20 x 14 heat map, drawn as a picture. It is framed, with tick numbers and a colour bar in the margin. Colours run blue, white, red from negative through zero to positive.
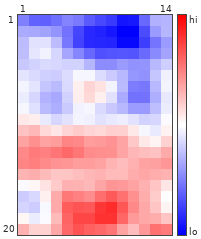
The bottom middle is the ninth with the highest average. No lone cell stands out from its neighbours. The texture is blotchy. The field climbs toward the bottom. There are no regular stripes.
